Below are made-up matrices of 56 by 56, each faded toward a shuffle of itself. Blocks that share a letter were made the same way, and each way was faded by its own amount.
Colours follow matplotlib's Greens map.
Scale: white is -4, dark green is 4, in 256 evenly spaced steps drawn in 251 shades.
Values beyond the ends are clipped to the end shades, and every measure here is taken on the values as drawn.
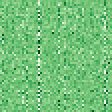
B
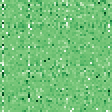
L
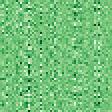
B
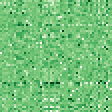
L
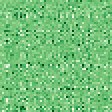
L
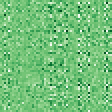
B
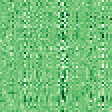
B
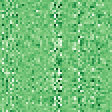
B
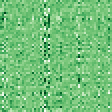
B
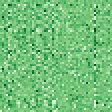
L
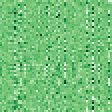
B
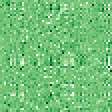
L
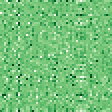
L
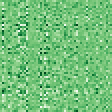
B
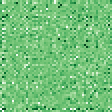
L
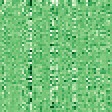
B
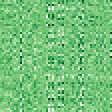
B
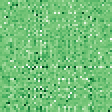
L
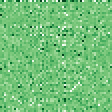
L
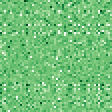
L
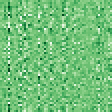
B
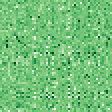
L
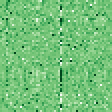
L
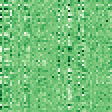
B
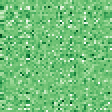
L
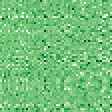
L
